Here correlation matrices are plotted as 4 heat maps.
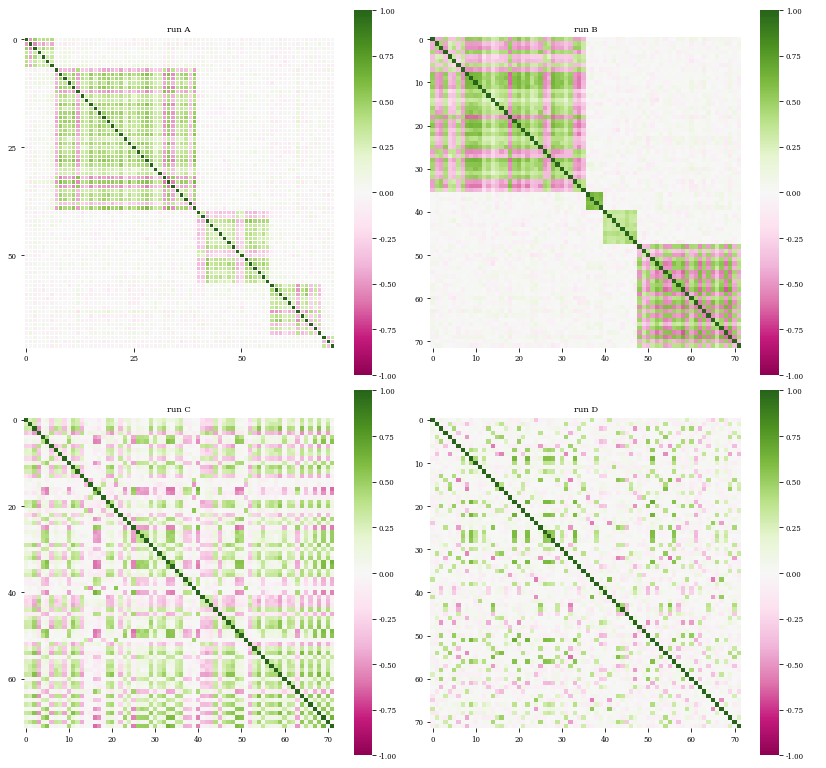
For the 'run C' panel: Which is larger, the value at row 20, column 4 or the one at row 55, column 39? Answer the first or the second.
the first
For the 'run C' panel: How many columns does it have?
72
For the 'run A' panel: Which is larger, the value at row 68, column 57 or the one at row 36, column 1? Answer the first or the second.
the second
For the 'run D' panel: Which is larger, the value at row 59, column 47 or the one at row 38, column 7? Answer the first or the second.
the second
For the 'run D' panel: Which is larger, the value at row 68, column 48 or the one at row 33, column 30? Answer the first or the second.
the second
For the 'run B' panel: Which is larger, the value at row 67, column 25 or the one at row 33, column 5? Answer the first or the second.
the second
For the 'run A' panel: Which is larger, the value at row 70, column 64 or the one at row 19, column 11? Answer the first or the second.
the second
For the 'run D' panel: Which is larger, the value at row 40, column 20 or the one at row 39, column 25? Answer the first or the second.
the second
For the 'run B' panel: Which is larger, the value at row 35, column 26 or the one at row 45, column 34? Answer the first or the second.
the first
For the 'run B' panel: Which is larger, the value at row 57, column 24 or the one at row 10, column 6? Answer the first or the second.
the second
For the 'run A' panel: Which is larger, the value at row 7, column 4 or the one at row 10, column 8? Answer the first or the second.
the second
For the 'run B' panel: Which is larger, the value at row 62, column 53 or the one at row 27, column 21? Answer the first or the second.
the second
